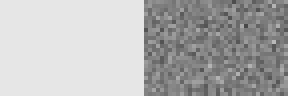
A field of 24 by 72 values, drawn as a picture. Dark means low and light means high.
It is made of 1 by 2 panels. Panel 1,1: very high, flat. Panel 1,2: middling, fine-grained.
